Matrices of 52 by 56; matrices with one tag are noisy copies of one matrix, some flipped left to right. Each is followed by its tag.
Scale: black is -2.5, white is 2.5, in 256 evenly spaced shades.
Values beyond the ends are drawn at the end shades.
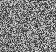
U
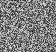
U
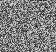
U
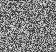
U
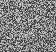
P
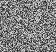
P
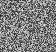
U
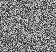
P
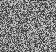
U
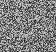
P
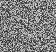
P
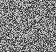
P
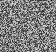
U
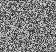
U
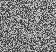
P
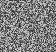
U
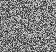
P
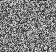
U
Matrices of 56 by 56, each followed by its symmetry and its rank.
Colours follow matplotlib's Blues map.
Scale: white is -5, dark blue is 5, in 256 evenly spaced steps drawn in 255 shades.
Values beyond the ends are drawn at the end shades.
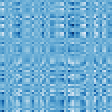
neither, rank two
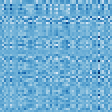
neither, rank three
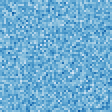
symmetric, full rank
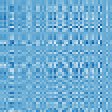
neither, rank two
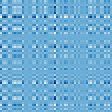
neither, rank one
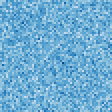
symmetric, full rank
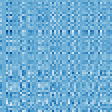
neither, rank three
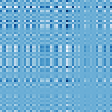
neither, rank one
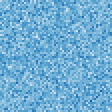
symmetric, full rank
